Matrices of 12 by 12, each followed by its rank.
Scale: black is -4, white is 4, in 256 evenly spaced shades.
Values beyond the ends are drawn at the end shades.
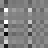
one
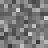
full rank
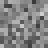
full rank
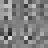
two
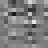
two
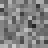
full rank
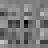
two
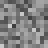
full rank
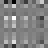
one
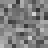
full rank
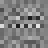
two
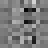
two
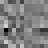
two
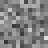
full rank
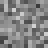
full rank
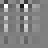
one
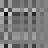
one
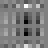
one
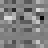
two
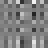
one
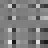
one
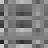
one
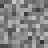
full rank
